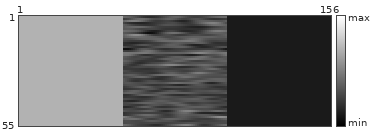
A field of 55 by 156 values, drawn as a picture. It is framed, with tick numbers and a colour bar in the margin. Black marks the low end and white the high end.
The table splits into one row of 3 panels. Panel 1,1: high, flat. Panel 1,2: low, streaked across. Panel 1,3: very low, flat.
